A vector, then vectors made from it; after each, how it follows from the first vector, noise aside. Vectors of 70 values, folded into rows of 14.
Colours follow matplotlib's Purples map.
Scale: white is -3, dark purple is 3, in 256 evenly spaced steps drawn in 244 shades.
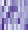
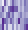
copied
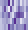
wrapped around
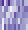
negated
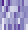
negated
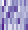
copied
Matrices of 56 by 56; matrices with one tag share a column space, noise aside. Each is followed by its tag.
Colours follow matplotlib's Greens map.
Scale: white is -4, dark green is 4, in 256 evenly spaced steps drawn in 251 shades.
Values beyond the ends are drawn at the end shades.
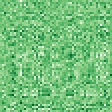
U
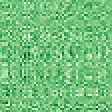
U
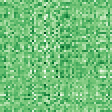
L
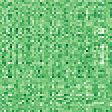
L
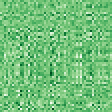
U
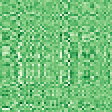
U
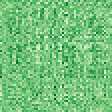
L
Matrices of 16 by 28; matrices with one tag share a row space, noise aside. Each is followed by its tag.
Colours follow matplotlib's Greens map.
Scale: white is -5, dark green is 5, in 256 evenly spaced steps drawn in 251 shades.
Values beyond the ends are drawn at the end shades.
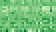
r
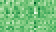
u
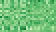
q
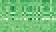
r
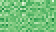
q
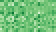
u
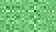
u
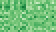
q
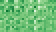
u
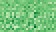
u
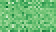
r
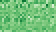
q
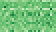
r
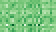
r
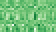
u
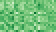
u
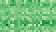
r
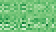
q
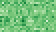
q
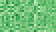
u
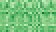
r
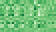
u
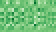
u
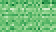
r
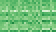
r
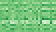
r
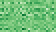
q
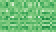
r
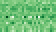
r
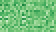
q
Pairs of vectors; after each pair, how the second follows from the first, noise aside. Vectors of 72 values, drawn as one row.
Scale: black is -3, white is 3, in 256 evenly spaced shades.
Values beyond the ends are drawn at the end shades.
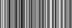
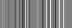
partly zeroed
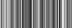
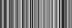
sign-scrambled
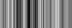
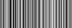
shuffled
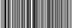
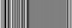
partly zeroed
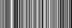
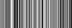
copied
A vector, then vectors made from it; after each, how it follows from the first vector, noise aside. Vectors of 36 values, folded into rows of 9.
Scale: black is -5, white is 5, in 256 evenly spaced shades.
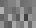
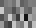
scaled up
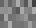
wrapped around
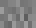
shrunk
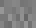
shrunk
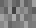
wrapped around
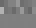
partly zeroed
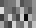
scaled up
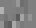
partly zeroed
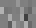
partly zeroed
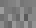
shrunk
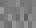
shrunk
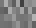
wrapped around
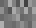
wrapped around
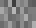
wrapped around
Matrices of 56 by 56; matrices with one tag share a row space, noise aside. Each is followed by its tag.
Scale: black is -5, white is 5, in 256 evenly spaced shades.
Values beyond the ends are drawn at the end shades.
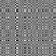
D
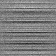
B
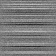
B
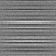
B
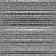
B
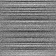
B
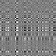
D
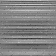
B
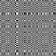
D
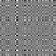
D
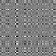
D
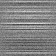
B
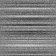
B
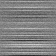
B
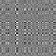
D
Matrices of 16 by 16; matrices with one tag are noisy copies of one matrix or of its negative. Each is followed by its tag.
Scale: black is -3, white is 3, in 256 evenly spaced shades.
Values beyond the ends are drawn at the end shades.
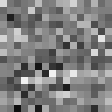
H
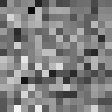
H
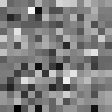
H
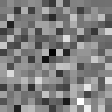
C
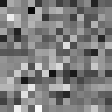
H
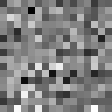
H
